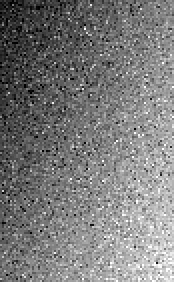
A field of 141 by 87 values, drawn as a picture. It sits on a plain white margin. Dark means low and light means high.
Fine speckle covers the field. Values rise toward the bottom right. The ninth with the highest average is the bottom right. There are no regular stripes. Neither half mirrors the other.
